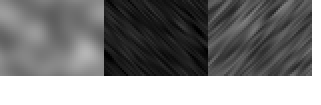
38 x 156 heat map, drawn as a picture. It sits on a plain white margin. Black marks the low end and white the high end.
It is made of 1 by 3 panels. Panel 1,1: middling, smooth. Panel 1,2: very low, slanting down to the right, faint in contrast. Panel 1,3: low, slanting up to the right.
